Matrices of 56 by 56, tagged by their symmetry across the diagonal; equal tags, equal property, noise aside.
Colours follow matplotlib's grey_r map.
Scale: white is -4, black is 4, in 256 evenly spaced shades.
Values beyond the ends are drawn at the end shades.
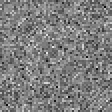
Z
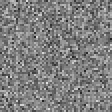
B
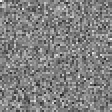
B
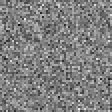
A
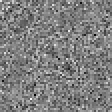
Z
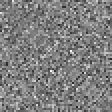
Z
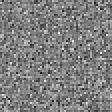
A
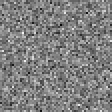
A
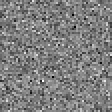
B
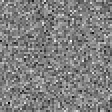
B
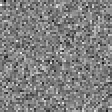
A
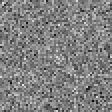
Z
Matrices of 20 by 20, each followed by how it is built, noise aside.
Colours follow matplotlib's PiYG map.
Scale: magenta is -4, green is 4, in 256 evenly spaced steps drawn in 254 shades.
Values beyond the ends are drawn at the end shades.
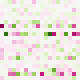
uneven rows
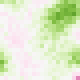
smooth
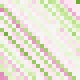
Toeplitz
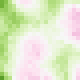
smooth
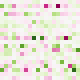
uneven rows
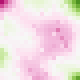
smooth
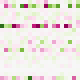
uneven rows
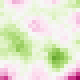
smooth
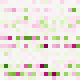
uneven rows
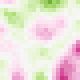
smooth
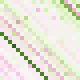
Toeplitz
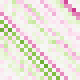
Toeplitz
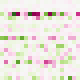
uneven rows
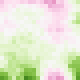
smooth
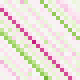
Toeplitz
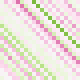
Toeplitz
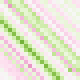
Toeplitz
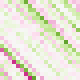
Toeplitz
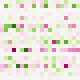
uneven rows
